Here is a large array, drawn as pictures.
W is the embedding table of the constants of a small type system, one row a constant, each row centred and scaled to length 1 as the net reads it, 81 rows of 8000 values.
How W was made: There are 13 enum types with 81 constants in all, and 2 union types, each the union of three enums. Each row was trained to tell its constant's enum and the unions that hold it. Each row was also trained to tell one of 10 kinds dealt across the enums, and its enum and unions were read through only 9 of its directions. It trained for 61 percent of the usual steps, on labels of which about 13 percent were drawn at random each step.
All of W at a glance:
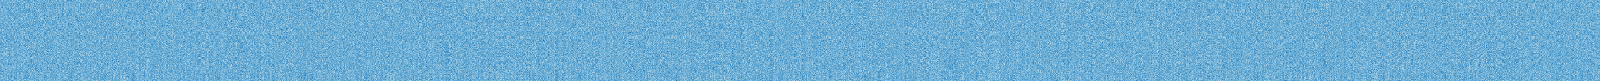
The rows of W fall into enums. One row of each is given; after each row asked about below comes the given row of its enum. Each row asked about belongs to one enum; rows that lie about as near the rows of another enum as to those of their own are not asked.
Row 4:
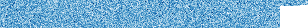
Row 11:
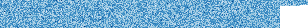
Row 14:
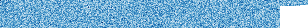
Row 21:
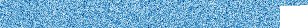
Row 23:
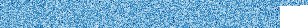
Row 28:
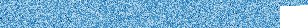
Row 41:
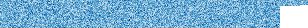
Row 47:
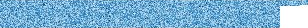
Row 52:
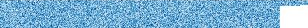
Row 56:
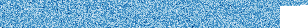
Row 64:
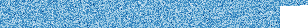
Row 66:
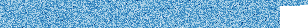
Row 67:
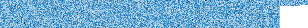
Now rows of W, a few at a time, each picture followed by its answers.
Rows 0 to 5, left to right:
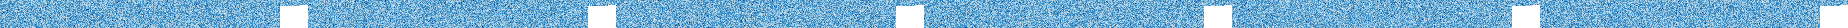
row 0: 23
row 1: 14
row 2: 28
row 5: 21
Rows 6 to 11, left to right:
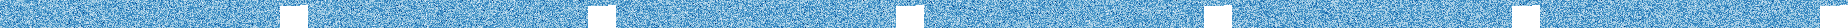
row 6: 21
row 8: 21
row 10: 41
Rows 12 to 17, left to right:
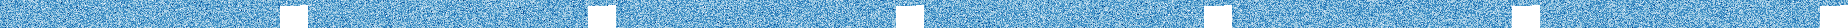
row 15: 64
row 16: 67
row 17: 66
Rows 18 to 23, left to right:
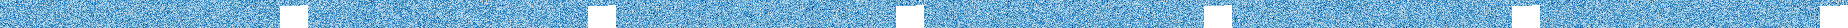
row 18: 41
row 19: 66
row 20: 47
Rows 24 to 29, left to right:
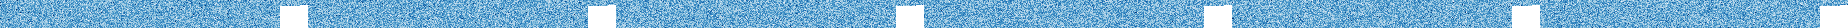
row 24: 23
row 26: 14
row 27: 47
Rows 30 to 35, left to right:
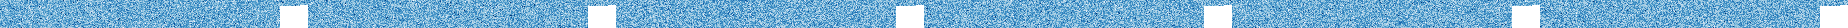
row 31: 23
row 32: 28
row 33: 41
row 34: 28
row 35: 14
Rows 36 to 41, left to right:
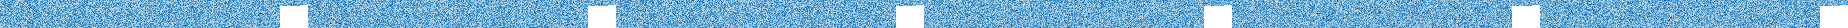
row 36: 21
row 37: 21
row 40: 14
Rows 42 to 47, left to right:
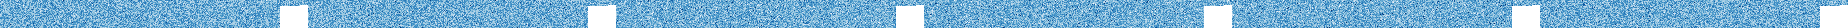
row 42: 67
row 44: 64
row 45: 47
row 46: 64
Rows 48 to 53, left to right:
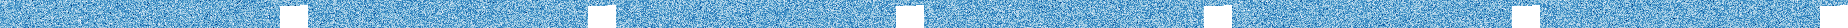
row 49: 66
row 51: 67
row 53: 11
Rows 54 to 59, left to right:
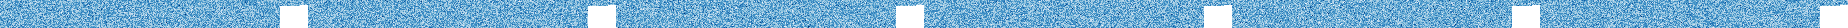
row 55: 67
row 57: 14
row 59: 28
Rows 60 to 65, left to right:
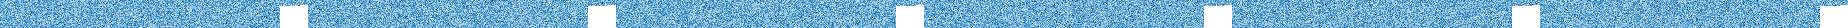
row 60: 41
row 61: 28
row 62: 67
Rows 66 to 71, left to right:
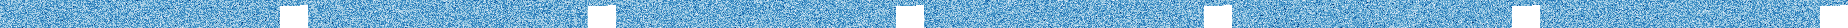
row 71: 56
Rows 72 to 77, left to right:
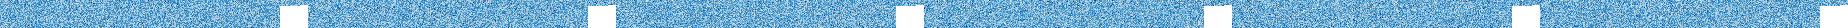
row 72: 41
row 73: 14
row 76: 64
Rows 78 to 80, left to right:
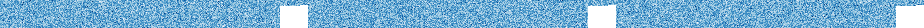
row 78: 41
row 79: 66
